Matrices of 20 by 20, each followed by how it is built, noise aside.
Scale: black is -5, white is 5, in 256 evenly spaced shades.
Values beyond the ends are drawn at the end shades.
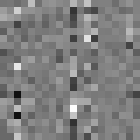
uneven columns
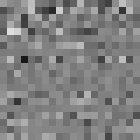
uneven rows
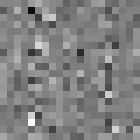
uneven columns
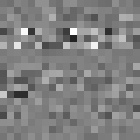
uneven rows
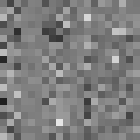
uneven columns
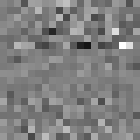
uneven rows
